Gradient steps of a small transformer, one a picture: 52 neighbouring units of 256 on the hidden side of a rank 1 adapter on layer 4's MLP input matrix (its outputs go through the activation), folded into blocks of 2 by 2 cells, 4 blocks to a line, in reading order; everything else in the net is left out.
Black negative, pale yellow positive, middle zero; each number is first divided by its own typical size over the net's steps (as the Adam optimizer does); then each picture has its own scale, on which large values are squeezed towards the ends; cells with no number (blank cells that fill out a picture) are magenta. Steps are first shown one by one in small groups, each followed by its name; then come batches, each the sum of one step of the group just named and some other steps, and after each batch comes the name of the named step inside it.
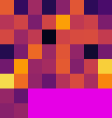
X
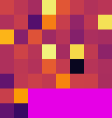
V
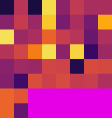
V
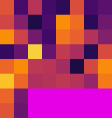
X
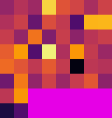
V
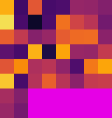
X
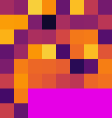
V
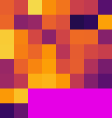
V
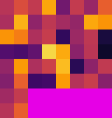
V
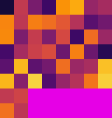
X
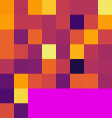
V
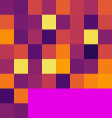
X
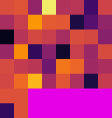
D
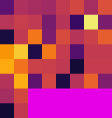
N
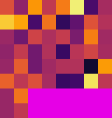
N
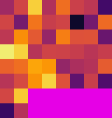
N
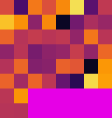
D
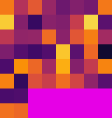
D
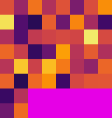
D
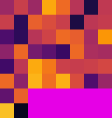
D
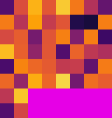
D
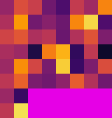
N
